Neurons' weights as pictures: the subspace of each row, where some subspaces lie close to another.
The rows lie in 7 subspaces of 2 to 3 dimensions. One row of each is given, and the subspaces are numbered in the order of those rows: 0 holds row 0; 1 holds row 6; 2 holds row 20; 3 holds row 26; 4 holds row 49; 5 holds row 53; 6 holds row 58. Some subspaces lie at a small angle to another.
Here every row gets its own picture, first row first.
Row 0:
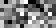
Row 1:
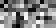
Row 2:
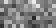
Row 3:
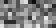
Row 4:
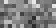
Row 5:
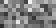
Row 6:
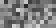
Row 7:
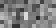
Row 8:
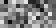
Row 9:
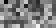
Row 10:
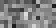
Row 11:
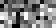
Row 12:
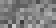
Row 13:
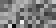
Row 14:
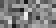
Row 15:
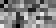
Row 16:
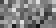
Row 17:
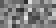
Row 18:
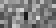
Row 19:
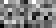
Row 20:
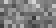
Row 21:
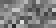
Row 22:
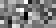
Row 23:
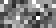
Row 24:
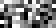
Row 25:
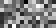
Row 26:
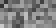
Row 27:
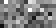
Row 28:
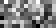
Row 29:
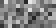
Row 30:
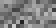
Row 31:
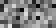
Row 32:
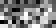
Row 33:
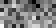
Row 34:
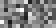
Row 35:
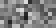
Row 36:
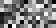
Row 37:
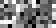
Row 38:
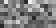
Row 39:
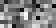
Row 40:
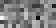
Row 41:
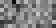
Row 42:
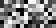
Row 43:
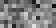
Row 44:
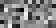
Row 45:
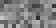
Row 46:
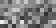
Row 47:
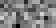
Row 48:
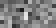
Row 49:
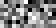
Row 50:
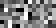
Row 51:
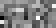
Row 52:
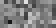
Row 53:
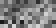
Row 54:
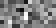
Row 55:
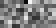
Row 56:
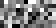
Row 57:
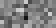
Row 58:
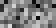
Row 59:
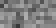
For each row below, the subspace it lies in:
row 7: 4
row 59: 3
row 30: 1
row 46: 5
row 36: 5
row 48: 0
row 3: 4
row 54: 0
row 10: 2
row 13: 5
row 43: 2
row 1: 3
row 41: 2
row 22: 0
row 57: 5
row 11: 4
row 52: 2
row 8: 6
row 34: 6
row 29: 3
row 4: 2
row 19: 3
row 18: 4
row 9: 1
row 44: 6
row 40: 1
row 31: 6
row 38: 4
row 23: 6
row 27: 3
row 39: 0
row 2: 2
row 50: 6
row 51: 1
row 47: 3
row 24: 0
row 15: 3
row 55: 4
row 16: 1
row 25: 5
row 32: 5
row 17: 4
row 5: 4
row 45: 1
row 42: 5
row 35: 0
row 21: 1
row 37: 2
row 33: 2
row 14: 2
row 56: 3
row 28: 1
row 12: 5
